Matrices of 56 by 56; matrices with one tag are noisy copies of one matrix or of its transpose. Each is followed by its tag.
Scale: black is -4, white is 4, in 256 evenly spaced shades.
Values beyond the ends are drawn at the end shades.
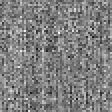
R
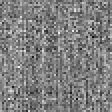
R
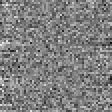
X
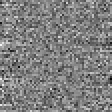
X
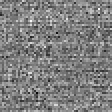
R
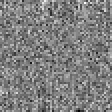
X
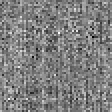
R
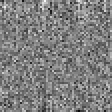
X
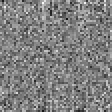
X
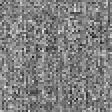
R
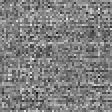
R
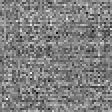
R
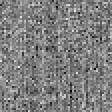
R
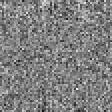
X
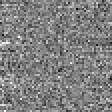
X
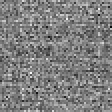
R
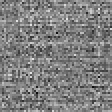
R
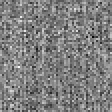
R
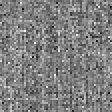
R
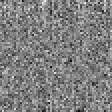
X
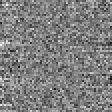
X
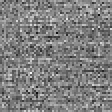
R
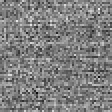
R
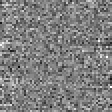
X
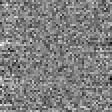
X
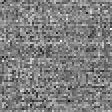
R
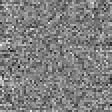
X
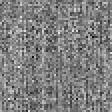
R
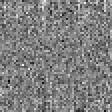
X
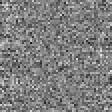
X
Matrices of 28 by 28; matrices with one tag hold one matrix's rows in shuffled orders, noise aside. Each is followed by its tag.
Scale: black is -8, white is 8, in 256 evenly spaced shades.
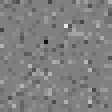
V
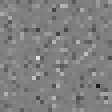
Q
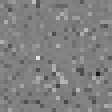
Q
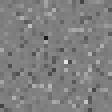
V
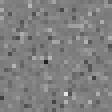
V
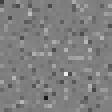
V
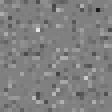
Q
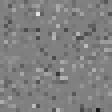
Q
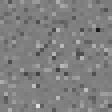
Q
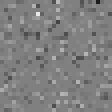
Q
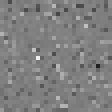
Q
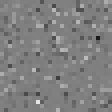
Q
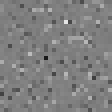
V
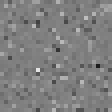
Q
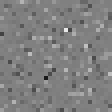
V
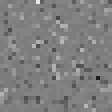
Q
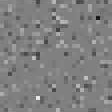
Q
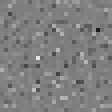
Q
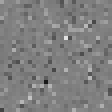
V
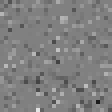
Q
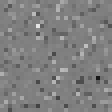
Q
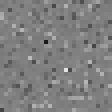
V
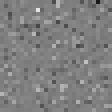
Q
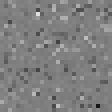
Q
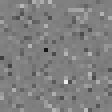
V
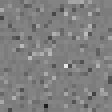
V
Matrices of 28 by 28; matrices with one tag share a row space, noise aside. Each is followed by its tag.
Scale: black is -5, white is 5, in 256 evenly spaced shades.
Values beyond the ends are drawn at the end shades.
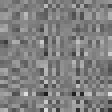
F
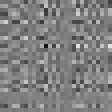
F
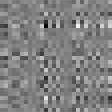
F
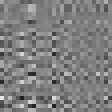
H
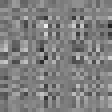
F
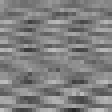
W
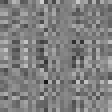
F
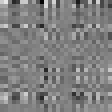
F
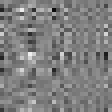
H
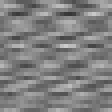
W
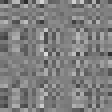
F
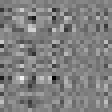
H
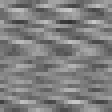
W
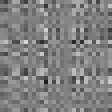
F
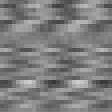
W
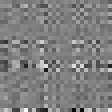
F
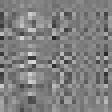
H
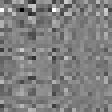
H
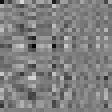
H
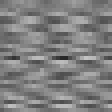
W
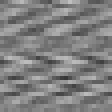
W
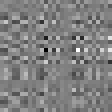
F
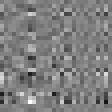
H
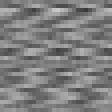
W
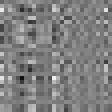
H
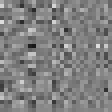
H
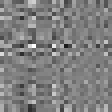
H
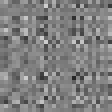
F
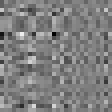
H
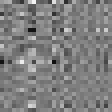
H
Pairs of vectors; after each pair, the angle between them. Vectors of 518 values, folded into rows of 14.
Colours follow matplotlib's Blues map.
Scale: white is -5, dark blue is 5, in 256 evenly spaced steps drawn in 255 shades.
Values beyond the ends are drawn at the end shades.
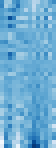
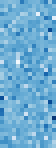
orthogonal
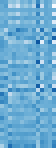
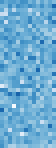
partly opposed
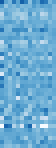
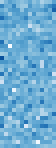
partly opposed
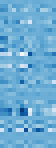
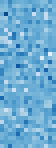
partly opposed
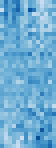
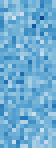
partly opposed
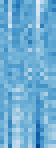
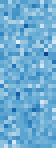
orthogonal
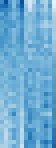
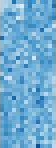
partly opposed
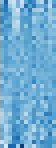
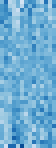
nearly parallel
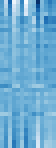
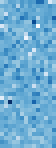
orthogonal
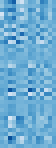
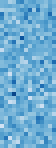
partly opposed
